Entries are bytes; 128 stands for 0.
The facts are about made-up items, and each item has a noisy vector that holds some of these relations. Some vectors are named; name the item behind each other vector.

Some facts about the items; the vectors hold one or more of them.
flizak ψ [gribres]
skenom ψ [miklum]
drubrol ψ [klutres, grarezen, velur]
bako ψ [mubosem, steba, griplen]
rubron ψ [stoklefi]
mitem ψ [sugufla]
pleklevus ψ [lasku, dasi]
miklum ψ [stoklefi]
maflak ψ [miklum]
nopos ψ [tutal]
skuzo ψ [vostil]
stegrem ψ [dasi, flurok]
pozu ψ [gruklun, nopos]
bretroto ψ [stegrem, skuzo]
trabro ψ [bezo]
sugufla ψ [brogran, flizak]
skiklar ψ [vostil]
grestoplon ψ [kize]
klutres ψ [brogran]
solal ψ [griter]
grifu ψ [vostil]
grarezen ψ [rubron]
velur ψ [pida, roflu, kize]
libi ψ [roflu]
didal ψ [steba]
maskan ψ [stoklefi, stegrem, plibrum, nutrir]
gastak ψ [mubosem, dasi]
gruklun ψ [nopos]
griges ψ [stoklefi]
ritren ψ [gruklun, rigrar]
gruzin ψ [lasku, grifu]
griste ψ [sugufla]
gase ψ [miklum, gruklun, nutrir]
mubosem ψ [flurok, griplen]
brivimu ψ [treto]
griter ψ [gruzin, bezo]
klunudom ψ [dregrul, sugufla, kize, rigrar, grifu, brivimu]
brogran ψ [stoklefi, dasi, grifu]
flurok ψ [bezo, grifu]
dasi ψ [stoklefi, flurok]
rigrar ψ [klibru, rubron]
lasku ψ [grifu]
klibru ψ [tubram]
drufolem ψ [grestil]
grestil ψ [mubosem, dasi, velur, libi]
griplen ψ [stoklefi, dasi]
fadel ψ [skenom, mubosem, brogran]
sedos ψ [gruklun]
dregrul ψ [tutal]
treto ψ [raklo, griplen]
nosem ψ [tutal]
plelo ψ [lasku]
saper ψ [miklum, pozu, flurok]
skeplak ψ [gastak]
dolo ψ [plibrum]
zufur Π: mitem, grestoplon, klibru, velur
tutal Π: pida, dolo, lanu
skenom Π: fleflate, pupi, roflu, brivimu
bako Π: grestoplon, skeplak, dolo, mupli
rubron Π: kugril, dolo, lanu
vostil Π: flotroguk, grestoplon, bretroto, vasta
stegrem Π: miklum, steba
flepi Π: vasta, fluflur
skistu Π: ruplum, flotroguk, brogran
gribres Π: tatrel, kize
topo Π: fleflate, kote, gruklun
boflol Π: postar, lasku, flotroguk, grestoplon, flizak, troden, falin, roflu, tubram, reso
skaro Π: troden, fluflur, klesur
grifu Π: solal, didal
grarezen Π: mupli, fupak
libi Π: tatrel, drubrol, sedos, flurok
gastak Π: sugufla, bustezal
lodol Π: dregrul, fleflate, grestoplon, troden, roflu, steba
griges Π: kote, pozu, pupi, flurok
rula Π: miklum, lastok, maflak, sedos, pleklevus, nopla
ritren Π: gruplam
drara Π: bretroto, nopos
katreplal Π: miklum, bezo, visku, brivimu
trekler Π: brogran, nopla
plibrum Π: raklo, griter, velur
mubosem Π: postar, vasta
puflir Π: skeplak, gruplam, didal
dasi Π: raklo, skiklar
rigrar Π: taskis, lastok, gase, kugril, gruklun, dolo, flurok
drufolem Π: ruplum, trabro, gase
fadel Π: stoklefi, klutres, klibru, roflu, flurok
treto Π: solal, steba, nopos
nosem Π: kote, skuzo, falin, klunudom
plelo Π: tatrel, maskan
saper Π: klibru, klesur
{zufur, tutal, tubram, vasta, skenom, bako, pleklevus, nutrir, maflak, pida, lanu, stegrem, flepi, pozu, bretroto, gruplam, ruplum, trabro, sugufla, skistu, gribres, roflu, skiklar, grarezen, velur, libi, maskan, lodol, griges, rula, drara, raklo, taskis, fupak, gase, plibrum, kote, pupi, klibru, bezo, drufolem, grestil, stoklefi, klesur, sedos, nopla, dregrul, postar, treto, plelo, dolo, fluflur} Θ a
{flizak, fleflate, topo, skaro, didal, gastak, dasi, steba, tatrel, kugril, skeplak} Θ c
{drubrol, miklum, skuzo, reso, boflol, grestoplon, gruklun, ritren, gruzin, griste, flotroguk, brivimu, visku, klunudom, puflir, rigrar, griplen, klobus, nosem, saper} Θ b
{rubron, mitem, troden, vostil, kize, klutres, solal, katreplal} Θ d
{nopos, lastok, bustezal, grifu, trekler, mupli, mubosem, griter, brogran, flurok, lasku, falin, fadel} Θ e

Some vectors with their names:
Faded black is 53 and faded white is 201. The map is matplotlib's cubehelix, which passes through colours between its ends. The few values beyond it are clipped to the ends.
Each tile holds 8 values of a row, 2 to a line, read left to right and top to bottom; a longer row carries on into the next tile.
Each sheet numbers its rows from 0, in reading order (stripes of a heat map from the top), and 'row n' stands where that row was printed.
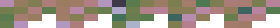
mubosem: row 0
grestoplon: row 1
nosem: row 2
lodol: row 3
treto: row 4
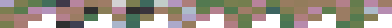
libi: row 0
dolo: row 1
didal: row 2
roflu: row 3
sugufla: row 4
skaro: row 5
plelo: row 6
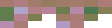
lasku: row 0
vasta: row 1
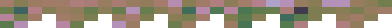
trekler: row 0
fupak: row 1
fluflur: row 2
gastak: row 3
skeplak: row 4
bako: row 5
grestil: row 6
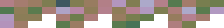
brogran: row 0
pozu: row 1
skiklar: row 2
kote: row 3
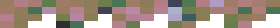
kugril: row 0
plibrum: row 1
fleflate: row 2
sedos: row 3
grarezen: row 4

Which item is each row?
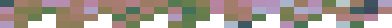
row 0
nopos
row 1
gruzin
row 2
puflir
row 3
maflak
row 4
solal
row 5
griter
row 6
steba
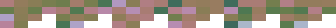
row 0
nopla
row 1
rigrar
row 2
velur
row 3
dregrul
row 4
tutal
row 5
skistu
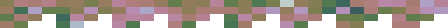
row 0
grifu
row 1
boflol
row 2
bezo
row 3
visku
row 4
skenom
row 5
raklo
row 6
ritren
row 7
trabro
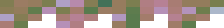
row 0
lastok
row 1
pida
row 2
pleklevus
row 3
flurok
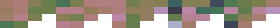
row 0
nutrir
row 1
klunudom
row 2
drubrol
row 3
flizak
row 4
griges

